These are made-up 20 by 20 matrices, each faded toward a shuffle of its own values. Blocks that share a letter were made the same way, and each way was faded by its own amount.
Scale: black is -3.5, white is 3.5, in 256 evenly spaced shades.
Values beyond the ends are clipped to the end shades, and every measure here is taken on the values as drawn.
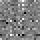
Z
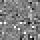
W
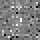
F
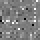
F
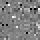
F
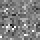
W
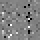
F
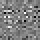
Z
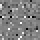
F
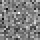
W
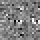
W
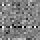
Z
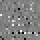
F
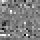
Z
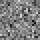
W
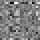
Z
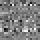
Z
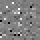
F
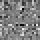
Z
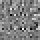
Z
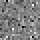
W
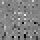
F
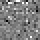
W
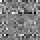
Z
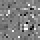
F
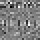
Z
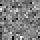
W
